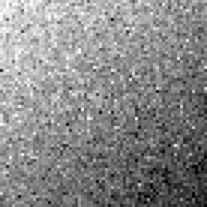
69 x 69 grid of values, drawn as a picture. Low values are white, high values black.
Values rise toward the bottom right. The histogram is bell-shaped. The bottom right is the ninth with the highest average. Fine speckle covers the field. The ninth with the lowest average is the top left. There are no regular stripes.
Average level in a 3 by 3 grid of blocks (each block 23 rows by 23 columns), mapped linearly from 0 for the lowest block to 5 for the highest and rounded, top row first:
0 1 2 | 1 2 4 | 3 4 5
